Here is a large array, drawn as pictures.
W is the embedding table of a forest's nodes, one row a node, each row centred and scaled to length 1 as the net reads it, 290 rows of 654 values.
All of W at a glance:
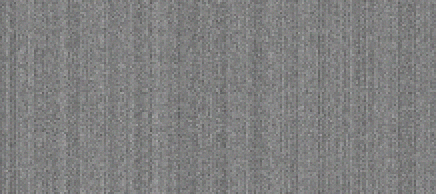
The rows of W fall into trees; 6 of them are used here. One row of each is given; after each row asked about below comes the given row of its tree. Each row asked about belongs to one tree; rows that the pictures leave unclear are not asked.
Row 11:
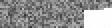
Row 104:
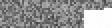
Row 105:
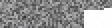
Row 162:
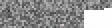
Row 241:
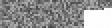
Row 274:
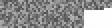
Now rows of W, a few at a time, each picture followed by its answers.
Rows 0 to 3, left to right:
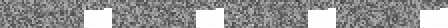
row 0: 162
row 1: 105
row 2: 105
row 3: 105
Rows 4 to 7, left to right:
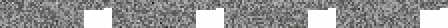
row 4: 104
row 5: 162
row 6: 274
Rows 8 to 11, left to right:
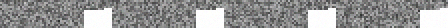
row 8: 241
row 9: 274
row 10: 274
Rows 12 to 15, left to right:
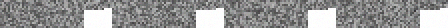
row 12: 162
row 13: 105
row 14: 241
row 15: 274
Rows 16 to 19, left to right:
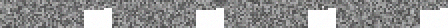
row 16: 105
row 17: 241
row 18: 274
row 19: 162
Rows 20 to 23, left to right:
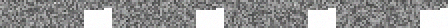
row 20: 241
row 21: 274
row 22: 274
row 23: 105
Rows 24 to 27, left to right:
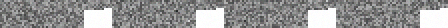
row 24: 162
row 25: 241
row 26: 241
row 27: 274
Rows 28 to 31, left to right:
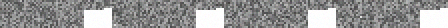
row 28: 104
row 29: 162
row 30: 274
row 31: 274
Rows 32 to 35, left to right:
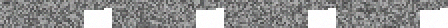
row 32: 274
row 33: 11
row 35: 241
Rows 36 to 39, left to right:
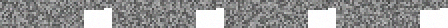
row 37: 162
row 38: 241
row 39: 105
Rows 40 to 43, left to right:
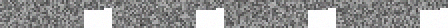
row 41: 274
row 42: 241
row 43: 162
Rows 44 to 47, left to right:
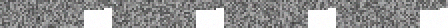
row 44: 241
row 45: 241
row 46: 104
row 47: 104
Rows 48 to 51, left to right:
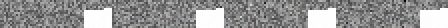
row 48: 162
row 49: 105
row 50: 104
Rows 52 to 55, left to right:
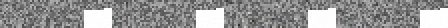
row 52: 274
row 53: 241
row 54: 274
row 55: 162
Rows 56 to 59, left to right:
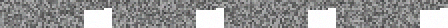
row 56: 162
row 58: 162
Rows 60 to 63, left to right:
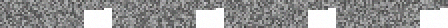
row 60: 162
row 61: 274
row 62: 274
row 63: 241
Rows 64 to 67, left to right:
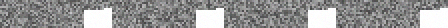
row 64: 11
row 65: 274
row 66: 162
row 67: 241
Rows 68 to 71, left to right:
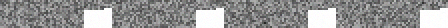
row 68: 274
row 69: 241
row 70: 162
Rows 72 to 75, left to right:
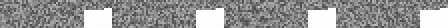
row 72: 162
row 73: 105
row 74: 241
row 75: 105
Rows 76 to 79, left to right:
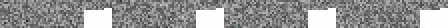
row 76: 162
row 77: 105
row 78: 105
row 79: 274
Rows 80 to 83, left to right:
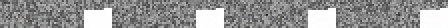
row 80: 274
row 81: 105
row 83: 105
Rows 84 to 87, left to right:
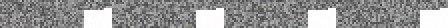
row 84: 104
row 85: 105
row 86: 241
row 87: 104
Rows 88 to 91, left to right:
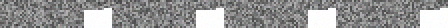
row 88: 105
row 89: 241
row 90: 274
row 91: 241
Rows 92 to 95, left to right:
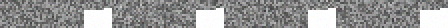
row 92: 104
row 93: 105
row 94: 105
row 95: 162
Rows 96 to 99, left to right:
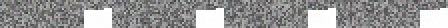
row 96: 162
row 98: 274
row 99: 241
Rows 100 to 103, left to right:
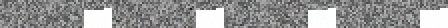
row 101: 274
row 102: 105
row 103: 274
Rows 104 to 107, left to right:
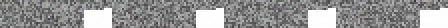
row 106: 105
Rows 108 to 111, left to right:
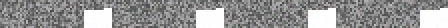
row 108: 274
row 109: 105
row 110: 274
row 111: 162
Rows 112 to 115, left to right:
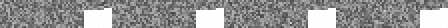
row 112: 105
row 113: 105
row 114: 105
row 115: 11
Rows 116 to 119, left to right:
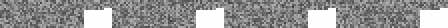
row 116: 162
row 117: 11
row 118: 274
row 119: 274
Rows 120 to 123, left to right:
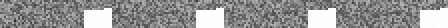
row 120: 105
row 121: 162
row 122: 162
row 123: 162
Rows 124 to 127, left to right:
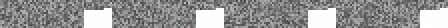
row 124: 274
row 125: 104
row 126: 105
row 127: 11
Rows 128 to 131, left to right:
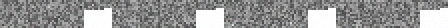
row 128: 274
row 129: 274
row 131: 162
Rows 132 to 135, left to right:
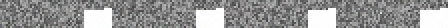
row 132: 104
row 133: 104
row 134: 241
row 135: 104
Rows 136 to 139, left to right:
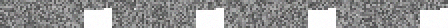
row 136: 11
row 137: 104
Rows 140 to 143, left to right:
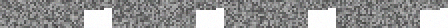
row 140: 274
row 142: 241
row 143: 105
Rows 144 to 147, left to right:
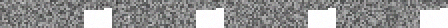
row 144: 162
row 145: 105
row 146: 274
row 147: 105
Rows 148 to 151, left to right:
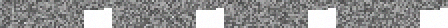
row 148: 241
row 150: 105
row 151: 241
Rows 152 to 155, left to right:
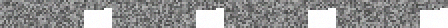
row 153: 274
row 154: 162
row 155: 241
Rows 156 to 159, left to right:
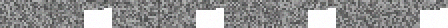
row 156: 105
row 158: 104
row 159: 162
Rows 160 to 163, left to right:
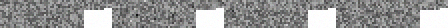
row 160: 274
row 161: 11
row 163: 162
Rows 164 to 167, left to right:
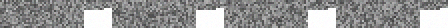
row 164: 105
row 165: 162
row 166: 274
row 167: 274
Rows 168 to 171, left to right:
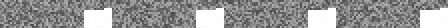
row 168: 162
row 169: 105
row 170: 241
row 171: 241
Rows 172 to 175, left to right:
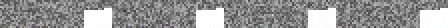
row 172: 241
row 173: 104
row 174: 274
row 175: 241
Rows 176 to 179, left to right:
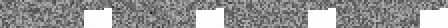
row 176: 241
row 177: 104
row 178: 162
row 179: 104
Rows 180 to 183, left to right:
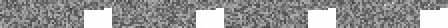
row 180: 274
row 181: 105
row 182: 105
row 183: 274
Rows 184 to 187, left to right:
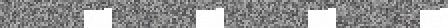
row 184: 241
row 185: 162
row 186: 162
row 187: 105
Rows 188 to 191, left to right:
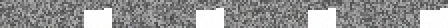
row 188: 162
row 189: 105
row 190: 241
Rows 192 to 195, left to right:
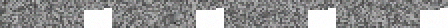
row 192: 105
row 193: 105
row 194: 162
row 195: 105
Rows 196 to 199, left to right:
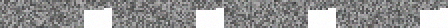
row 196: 105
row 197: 104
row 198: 162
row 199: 162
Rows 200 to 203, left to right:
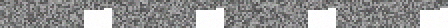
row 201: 241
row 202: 241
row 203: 241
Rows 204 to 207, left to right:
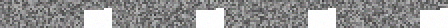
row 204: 162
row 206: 241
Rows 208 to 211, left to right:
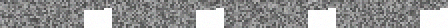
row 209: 105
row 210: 241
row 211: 274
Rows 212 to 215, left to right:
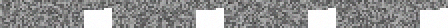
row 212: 241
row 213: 274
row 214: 105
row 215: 104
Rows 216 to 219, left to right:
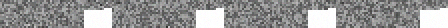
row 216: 105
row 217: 274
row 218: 274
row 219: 105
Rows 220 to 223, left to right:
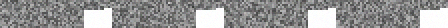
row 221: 11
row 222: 241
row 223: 274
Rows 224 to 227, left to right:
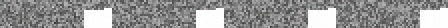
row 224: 162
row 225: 105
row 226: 162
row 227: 104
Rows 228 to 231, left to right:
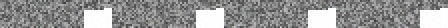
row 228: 274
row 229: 105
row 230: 241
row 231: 274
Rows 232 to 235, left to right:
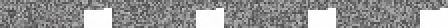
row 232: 11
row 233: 105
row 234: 274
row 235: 104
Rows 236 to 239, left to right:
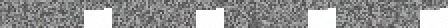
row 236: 162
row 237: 241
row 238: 11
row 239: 105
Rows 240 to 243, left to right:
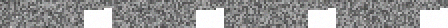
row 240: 241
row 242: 105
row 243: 241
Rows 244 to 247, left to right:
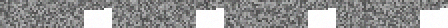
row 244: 162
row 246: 241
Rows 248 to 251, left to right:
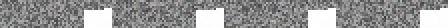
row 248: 274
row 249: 241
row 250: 105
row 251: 274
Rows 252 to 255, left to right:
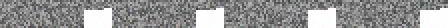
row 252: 105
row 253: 241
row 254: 104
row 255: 274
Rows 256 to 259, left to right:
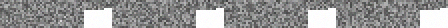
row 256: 162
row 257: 274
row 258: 162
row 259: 241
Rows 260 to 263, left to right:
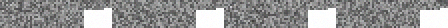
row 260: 104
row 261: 162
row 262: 162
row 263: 241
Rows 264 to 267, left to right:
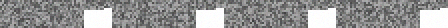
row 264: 105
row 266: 105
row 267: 241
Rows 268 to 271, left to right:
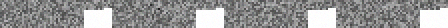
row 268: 162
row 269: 104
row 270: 241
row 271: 274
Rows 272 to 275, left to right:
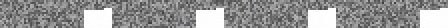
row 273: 241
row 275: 274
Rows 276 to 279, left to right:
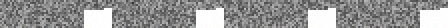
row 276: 274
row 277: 162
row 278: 274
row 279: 162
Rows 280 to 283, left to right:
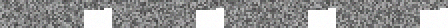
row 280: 274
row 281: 241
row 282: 241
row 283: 162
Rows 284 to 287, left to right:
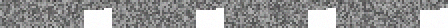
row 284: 241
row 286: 105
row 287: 274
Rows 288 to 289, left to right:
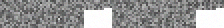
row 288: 162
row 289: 274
